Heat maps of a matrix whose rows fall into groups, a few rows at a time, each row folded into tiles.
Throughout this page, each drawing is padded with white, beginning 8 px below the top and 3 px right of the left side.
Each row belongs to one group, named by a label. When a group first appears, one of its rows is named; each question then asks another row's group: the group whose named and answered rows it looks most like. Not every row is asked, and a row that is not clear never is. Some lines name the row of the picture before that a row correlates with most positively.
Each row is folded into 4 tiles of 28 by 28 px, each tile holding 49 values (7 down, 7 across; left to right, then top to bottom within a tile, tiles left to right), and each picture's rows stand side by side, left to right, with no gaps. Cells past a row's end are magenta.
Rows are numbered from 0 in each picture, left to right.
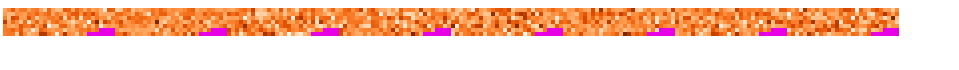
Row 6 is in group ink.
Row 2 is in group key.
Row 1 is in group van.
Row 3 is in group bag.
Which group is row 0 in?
ink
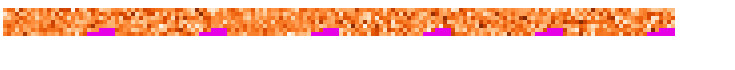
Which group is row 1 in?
bag
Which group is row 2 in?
key
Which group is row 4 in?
van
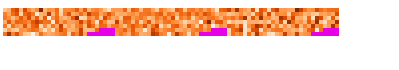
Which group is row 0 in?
van
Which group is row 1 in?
ink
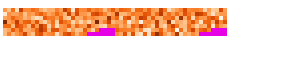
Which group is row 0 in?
ink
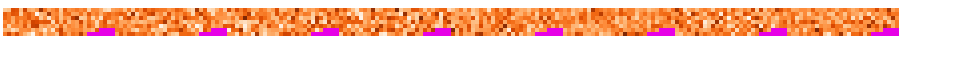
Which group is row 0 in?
van
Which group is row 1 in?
bag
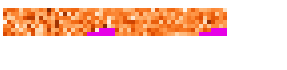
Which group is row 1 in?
key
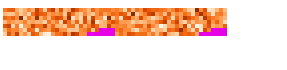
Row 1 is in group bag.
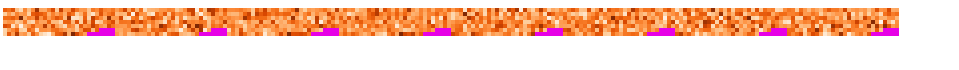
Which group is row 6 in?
van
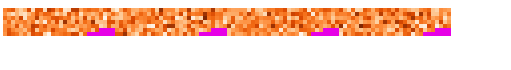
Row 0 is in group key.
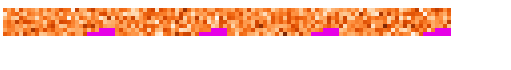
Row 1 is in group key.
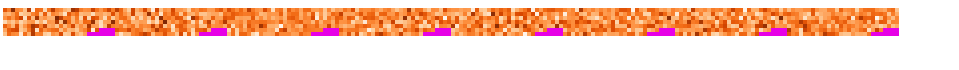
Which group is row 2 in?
van
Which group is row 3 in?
ink
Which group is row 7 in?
key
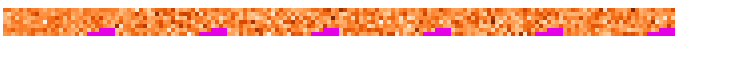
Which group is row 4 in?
van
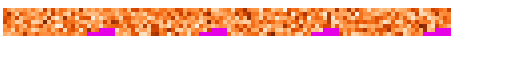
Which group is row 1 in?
ink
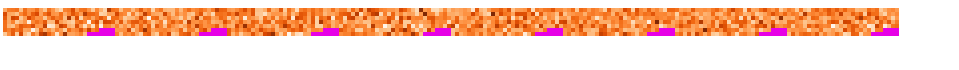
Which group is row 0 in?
ink
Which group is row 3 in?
bag
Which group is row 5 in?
ink
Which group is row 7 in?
bag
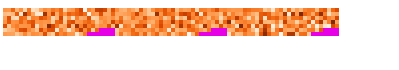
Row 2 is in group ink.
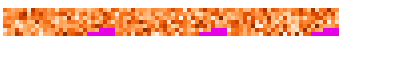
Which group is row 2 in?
van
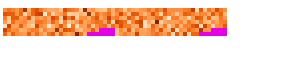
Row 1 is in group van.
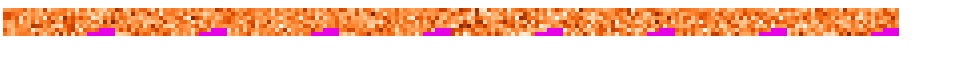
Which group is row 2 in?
van
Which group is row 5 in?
ink
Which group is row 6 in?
ink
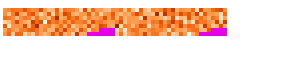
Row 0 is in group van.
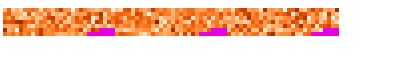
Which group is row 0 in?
key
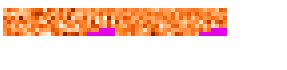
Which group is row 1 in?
ink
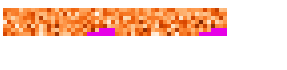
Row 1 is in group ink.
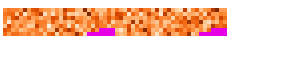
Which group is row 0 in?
bag
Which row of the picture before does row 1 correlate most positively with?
1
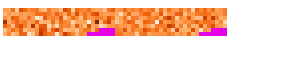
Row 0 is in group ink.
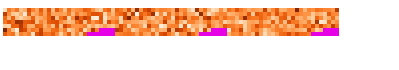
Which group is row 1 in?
bag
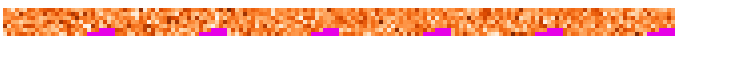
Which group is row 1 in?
key
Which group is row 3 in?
van
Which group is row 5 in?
bag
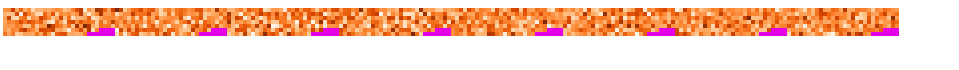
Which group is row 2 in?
ink
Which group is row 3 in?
bag
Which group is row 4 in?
ink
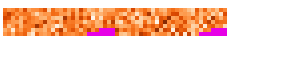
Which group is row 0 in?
van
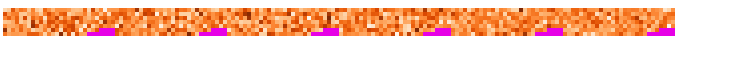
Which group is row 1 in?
bag
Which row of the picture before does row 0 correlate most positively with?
1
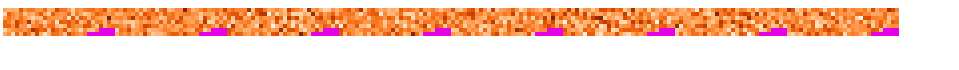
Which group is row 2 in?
bag
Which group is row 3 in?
bag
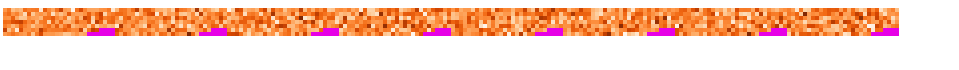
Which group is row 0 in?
key
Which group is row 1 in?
bag
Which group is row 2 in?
van
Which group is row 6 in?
bag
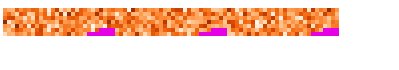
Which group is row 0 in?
ink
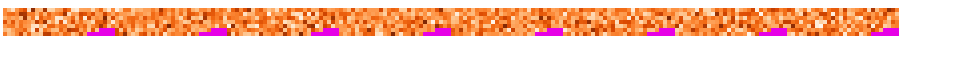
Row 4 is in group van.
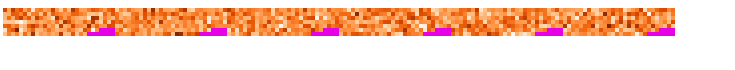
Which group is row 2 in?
van
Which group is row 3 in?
bag
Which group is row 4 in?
key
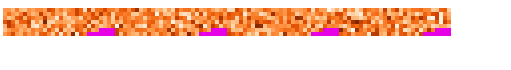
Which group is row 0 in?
van
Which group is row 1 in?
bag
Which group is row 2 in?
van
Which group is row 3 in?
key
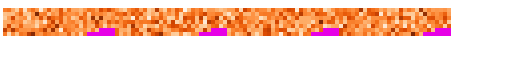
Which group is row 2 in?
ink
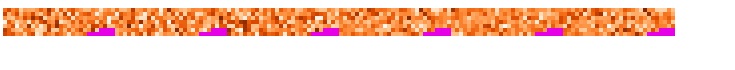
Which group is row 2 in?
key
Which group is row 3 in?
bag
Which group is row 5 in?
bag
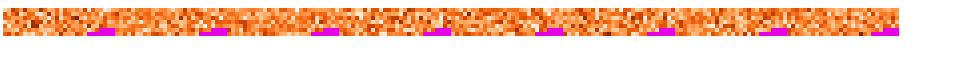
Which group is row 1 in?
ink
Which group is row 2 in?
key
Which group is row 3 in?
key
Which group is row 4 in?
bag
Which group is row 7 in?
bag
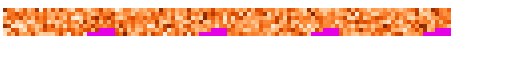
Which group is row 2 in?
bag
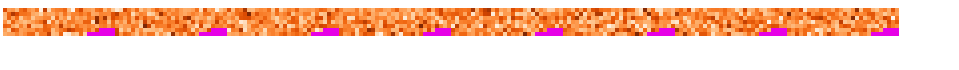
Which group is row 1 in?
van
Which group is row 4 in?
bag
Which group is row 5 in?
bag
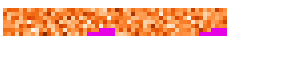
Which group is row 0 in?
ink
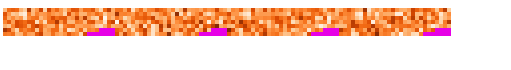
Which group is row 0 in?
key
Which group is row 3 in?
key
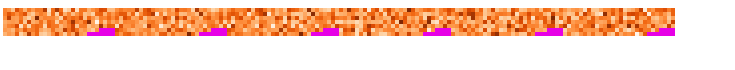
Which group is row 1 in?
bag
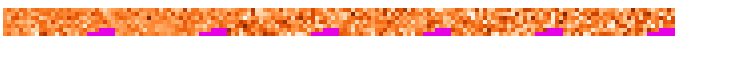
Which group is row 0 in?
ink
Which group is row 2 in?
key
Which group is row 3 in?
ink
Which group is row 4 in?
key
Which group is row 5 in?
ink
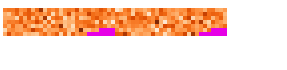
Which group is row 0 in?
van
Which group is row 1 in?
van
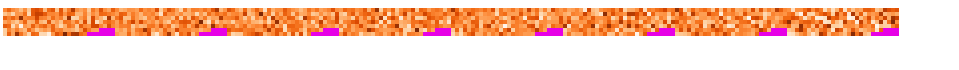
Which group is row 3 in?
van
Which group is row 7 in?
ink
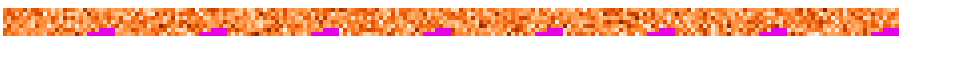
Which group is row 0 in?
bag
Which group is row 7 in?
van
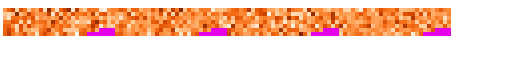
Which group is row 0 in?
ink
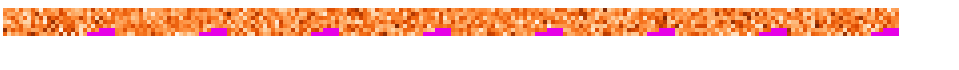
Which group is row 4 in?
ink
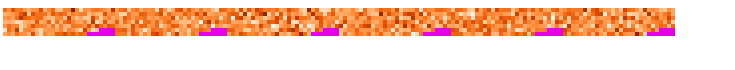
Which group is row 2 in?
bag
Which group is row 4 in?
key
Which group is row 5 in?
bag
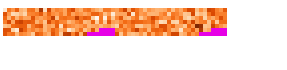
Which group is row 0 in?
key
